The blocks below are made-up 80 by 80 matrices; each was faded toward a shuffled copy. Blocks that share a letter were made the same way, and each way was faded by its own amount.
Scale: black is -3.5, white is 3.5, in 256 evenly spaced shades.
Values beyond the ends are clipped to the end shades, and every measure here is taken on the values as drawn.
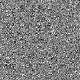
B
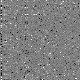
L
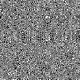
B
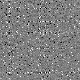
L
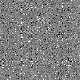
L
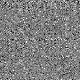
B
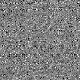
B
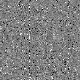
L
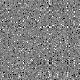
L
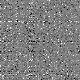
L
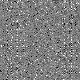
L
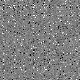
L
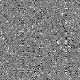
L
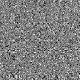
B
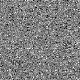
B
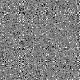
L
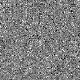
B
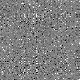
L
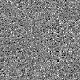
B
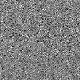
B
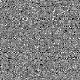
B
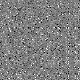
L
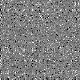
L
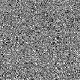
B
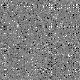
L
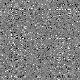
L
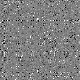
L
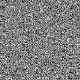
B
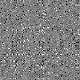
L
